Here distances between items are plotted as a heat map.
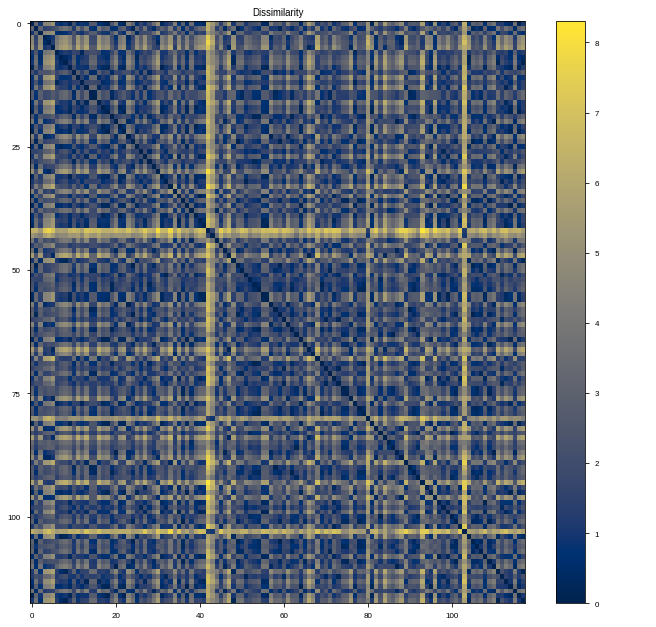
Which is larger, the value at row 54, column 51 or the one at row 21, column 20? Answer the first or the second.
the second
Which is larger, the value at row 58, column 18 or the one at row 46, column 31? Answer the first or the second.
the second
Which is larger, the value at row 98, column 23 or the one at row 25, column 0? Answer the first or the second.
the first
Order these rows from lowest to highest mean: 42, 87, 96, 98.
98, 87, 96, 42
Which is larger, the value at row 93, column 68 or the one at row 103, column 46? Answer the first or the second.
the first
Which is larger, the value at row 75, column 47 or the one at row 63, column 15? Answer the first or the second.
the first
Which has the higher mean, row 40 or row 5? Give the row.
5
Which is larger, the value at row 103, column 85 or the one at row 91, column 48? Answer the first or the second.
the first
